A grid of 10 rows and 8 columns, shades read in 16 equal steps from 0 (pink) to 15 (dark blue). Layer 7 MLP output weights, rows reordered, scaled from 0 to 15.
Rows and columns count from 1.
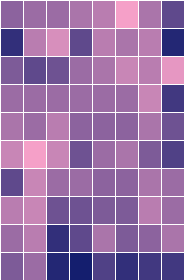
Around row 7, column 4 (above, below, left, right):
9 9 6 7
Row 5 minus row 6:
2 6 1 -2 1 2 -3 -2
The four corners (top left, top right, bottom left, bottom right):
7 10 8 12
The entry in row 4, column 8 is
12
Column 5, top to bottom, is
4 4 5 6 7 6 7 8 5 11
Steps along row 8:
down up same down same down up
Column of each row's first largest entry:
8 8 2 8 8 8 1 3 3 4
